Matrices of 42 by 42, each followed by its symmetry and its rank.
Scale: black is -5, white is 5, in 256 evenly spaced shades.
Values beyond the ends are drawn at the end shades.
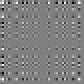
symmetric, rank one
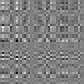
neither, rank two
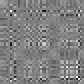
symmetric, rank three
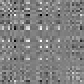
symmetric, rank three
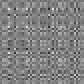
symmetric, rank two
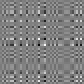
symmetric, rank one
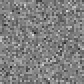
antisymmetric, full rank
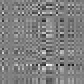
neither, rank two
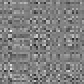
neither, rank three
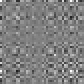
symmetric, rank two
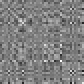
symmetric, rank three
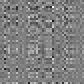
neither, rank three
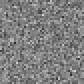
antisymmetric, full rank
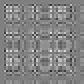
symmetric, rank two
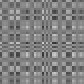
symmetric, rank one
